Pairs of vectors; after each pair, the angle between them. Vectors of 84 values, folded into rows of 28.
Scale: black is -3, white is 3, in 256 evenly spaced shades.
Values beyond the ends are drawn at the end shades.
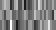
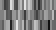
nearly opposite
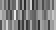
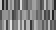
partly opposed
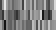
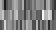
nearly opposite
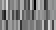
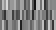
nearly parallel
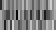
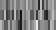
partly aligned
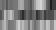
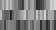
nearly opposite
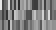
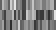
partly opposed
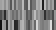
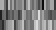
partly aligned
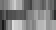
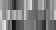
nearly opposite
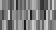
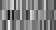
partly opposed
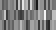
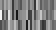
orthogonal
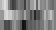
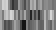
nearly parallel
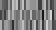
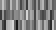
orthogonal
